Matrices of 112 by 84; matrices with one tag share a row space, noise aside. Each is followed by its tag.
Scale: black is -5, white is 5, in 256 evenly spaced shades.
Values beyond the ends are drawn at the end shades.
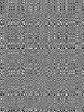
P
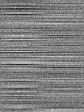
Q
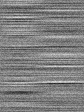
Q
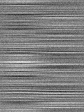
Q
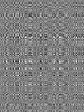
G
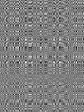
G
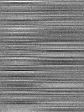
Q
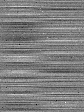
Q
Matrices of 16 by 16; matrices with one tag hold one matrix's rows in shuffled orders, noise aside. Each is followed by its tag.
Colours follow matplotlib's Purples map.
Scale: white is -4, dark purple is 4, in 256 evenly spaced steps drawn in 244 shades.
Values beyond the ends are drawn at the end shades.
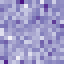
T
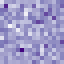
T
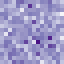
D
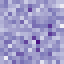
D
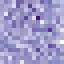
D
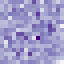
D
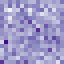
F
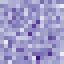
D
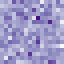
D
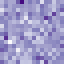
T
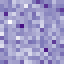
T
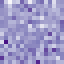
F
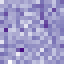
T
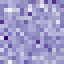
F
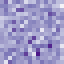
D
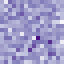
D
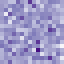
D
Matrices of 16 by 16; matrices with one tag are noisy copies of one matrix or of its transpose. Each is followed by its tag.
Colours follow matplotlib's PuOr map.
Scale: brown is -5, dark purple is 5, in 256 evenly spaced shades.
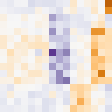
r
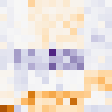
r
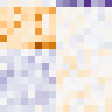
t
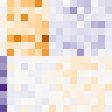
t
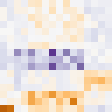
r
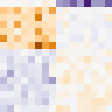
t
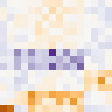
r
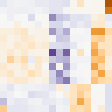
r
